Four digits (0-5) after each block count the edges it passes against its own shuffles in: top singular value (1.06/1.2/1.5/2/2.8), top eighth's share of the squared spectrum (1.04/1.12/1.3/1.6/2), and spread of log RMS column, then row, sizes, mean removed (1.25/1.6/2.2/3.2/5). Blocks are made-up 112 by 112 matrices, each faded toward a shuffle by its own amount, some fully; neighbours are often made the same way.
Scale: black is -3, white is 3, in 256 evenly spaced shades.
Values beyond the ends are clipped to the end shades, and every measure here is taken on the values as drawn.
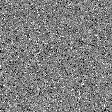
2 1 1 0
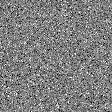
0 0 0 0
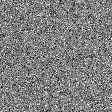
1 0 0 0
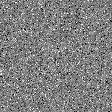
0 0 0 0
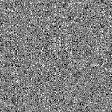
4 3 2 1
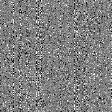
3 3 3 0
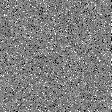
1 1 1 0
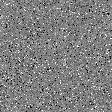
0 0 0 0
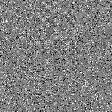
4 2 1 1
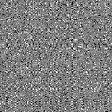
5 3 2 2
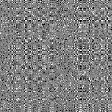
5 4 3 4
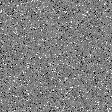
0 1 0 1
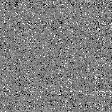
1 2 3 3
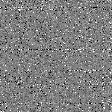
2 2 2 2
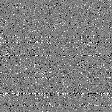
4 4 1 3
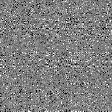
4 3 1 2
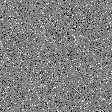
0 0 0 0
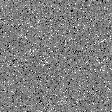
2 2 0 1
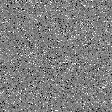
3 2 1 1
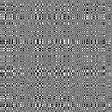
5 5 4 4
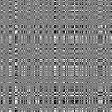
5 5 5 5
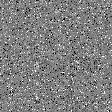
3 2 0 0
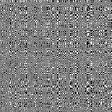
5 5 4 3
